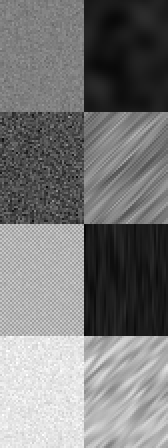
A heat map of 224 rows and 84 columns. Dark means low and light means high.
The table splits into 4 rows of 2 panels. Panel 1,1: middling, fine-grained, faint in contrast. Panel 1,2: very low, smooth, faint in contrast. Panel 2,1: low, fine-grained. Panel 2,2: middling, slanting up to the right. Panel 3,1: high, checkered. Panel 3,2: very low, streaked downward, faint in contrast. Panel 4,1: very high, fine-grained, faint in contrast. Panel 4,2: high, slanting up to the right.
